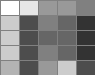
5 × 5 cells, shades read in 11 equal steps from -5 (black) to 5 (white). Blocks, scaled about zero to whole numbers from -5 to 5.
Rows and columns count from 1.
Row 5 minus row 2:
-1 0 1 4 1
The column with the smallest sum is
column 5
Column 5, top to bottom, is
0 -3 -3 -3 -2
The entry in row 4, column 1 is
3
